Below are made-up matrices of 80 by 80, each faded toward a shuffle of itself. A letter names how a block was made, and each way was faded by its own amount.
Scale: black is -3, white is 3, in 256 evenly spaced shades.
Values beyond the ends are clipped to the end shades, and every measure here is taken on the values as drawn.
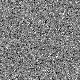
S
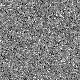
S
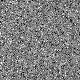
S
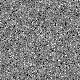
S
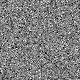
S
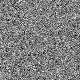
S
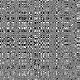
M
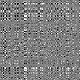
M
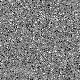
S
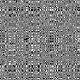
M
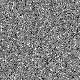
S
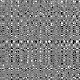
M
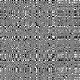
M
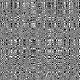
M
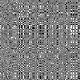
M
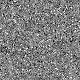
S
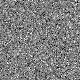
S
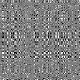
M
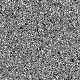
S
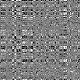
M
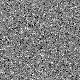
S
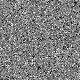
S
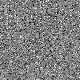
S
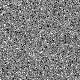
S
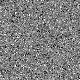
S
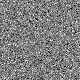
S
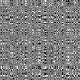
M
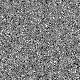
S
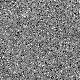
S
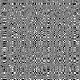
M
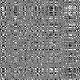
M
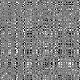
M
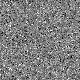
S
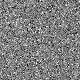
S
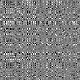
M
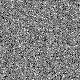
S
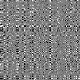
M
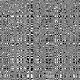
M
